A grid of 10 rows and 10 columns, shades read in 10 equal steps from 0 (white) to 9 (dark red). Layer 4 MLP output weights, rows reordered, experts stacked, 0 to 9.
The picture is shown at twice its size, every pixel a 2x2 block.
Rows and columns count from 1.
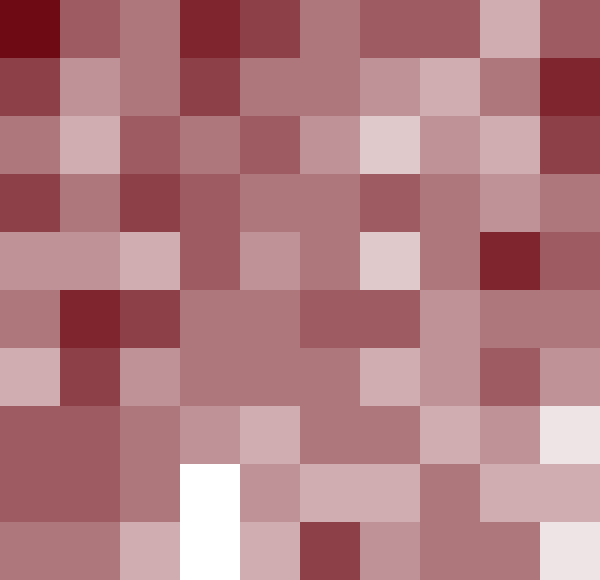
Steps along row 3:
down up down up down down up down up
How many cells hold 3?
15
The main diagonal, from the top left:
9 4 6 6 4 6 3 3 3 1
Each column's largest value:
9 8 7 8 7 7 6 6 8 8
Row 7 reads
3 7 4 5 5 5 3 4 6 4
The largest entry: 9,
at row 1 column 1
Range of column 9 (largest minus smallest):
5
